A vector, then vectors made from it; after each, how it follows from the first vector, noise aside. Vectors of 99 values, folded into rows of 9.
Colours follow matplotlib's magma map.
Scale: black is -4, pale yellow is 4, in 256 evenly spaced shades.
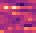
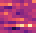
reversed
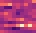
reversed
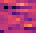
negated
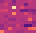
partly zeroed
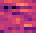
negated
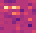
partly zeroed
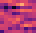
negated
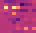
partly zeroed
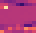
partly zeroed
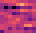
negated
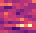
reversed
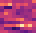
reversed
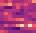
reversed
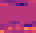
partly zeroed
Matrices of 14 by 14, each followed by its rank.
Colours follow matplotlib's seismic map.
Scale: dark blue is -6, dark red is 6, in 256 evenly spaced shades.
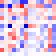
three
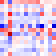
three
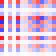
one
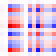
one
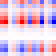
one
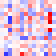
three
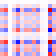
one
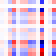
one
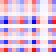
one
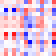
three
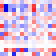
three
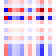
one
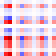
one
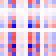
one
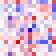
three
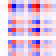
one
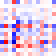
three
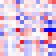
three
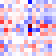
three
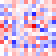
three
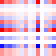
one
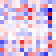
three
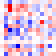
three
